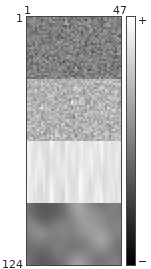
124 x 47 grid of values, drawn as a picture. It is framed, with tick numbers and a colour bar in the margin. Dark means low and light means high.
The table splits into 4 rows of 1 panel. Panel 1,1: middling, fine-grained. Panel 2,1: high, fine-grained. Panel 3,1: very high, streaked downward, faint in contrast. Panel 4,1: middling, smooth.
